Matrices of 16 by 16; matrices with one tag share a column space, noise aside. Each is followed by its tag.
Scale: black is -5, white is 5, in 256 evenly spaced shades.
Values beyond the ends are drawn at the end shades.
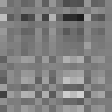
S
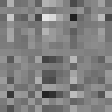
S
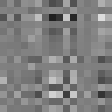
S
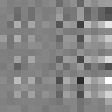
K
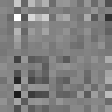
S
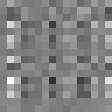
K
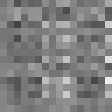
K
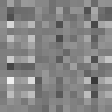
K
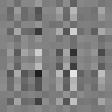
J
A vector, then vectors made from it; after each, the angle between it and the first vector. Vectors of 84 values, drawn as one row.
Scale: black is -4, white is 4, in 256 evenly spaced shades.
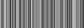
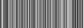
partly opposed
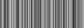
nearly opposite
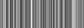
partly aligned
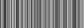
nearly opposite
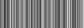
nearly opposite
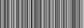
nearly opposite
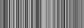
partly opposed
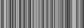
nearly parallel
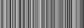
nearly parallel
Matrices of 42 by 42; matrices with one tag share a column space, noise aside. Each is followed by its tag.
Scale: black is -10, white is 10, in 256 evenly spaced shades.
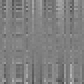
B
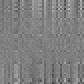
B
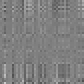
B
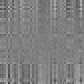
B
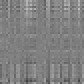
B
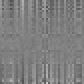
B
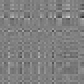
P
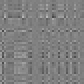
P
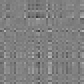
P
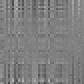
B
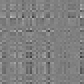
P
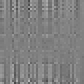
B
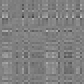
P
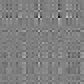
P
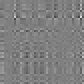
P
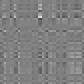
P
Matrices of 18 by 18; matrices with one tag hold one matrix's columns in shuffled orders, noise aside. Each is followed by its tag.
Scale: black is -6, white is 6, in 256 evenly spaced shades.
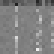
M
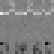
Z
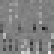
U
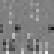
U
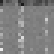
M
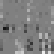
U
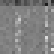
M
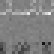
Z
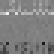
Z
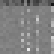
M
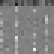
M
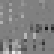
U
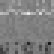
Z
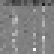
M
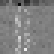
M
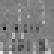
U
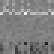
Z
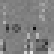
U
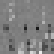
U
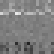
Z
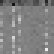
M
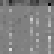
M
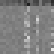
M
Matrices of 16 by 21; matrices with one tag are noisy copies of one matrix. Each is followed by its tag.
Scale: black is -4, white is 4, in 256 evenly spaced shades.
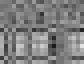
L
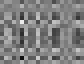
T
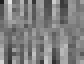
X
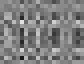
T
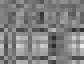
L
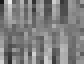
X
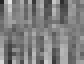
X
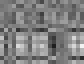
L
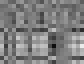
L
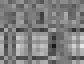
L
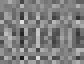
T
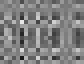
T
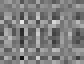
T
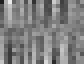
X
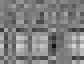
L
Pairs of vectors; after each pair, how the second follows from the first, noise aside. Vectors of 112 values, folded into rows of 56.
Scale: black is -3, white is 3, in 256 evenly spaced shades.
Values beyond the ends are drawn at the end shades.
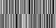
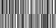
sign-scrambled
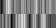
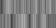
shrunk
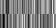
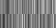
shrunk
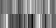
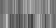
shrunk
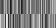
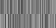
shrunk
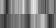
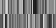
sign-scrambled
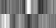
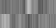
shrunk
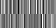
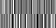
reversed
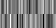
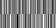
sign-scrambled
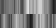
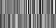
sign-scrambled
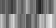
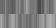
shrunk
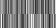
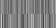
shrunk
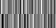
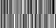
reversed
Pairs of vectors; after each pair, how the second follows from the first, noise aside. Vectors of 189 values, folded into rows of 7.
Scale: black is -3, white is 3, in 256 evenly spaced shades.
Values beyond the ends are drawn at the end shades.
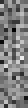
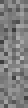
shrunk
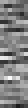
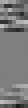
partly zeroed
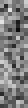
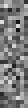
sign-scrambled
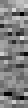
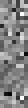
sign-scrambled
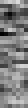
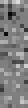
partly zeroed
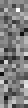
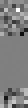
partly zeroed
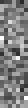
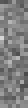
shrunk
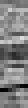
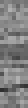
shrunk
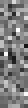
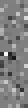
partly zeroed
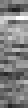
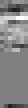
partly zeroed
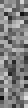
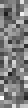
sign-scrambled
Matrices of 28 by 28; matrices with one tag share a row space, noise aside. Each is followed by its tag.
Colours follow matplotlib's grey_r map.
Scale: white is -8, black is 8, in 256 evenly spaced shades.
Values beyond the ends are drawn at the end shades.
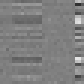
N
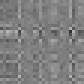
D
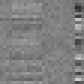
N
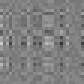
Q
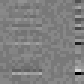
N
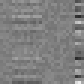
N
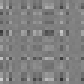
Q
